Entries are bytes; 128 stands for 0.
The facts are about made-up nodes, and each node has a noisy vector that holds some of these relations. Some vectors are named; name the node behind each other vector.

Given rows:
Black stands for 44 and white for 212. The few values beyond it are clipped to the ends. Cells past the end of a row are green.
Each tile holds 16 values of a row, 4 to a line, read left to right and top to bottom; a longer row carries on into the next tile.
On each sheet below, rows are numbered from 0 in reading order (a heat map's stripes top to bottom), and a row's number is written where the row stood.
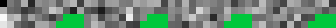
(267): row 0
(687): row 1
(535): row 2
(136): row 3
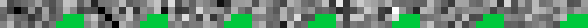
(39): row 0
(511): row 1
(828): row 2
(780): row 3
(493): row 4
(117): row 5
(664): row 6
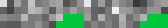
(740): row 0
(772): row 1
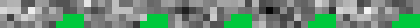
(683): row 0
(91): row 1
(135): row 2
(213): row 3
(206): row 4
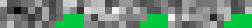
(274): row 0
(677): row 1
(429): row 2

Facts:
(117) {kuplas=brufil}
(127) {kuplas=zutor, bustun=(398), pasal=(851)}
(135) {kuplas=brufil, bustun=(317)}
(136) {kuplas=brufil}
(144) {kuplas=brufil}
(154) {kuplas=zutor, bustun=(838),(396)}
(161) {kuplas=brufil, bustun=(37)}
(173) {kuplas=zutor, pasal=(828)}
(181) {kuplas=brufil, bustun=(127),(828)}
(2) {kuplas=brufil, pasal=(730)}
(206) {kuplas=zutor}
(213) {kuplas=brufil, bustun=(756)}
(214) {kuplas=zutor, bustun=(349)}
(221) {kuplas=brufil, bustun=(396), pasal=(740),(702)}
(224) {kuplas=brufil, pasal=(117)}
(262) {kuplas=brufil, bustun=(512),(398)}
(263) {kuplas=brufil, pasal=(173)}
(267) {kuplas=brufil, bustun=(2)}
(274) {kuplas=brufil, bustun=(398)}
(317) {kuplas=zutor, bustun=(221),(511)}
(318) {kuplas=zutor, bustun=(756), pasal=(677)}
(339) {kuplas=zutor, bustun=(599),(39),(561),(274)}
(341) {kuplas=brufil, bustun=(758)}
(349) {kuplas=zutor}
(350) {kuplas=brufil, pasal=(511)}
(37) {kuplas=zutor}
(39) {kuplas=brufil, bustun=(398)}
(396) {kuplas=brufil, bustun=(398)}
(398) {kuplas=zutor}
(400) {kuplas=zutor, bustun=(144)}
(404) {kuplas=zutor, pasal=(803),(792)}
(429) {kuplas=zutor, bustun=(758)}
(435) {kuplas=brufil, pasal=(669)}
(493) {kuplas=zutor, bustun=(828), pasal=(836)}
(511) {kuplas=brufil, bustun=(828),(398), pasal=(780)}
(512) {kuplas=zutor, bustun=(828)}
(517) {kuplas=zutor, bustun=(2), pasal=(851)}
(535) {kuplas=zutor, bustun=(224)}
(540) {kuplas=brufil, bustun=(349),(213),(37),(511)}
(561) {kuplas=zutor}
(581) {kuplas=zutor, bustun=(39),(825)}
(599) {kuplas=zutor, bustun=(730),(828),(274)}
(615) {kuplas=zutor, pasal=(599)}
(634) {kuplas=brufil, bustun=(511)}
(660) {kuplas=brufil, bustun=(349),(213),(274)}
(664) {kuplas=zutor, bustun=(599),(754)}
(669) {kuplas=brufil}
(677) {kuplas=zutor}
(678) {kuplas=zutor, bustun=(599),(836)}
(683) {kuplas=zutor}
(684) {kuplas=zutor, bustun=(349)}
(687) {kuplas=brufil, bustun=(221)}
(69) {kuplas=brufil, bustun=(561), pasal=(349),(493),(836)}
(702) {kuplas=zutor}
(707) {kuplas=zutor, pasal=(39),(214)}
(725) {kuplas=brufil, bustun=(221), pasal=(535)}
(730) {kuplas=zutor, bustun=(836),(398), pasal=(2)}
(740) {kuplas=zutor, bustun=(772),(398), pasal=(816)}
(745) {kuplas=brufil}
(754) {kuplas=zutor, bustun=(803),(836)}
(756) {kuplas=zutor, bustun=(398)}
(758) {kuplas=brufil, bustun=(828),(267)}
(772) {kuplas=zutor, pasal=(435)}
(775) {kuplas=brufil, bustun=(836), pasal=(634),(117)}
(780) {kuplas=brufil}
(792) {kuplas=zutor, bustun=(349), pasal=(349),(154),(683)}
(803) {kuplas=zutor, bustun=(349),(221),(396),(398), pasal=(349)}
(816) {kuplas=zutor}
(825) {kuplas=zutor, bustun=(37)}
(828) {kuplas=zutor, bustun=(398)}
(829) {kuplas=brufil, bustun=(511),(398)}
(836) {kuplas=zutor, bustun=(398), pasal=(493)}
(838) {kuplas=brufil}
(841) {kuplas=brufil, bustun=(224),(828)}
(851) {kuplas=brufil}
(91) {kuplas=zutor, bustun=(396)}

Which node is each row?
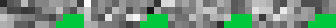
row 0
(341)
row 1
(792)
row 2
(154)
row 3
(404)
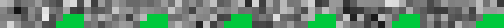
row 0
(838)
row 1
(512)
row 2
(263)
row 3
(339)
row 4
(540)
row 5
(841)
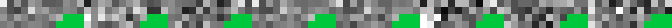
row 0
(756)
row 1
(517)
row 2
(224)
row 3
(127)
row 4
(599)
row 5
(2)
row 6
(161)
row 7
(37)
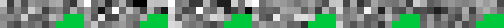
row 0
(581)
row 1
(398)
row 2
(349)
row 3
(803)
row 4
(825)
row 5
(775)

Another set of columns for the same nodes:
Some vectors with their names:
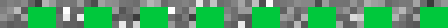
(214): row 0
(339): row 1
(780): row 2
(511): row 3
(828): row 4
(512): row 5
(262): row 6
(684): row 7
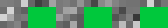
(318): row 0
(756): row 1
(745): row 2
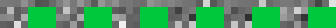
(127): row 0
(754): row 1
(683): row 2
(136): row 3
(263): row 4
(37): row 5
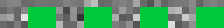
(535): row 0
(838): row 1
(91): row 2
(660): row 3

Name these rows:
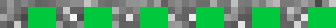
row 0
(772)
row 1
(775)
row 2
(634)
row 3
(154)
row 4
(836)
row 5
(730)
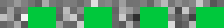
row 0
(493)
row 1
(69)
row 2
(561)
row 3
(221)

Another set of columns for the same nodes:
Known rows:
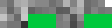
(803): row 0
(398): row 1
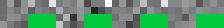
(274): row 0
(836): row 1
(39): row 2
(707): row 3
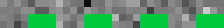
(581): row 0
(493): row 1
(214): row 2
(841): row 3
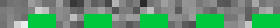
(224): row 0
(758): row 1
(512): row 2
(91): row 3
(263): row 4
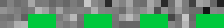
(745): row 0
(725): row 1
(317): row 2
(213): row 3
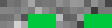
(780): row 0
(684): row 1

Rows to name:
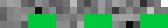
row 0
(318)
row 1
(173)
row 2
(828)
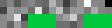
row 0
(511)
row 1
(221)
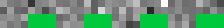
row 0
(599)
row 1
(2)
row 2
(730)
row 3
(660)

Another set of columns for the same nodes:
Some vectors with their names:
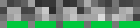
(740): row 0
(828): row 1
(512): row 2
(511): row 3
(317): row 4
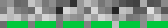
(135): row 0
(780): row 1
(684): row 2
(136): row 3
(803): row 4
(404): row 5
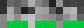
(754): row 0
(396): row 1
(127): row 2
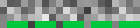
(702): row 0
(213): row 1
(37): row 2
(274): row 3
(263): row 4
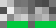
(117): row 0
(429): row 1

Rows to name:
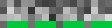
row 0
(660)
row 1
(756)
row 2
(581)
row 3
(775)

